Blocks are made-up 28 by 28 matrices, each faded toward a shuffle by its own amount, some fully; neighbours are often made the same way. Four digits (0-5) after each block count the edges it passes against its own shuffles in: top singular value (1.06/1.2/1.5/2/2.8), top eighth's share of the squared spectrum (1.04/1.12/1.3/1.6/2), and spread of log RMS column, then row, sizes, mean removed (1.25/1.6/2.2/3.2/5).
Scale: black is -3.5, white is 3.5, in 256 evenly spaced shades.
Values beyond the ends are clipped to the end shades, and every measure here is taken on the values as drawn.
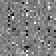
2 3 2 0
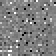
0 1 0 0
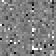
2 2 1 0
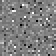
0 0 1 0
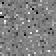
0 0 0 0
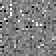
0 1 1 1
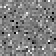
0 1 0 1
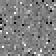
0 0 0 0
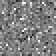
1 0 0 0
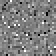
0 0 0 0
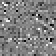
1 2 0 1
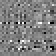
3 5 1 3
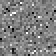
1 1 1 0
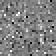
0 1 0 0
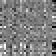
4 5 3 2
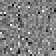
3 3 1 0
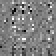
3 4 2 1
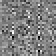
3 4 2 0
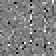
2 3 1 0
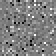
0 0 1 0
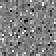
0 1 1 0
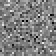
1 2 0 0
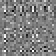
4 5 2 2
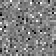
1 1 0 0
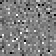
1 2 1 0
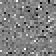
2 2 0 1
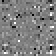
3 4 2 1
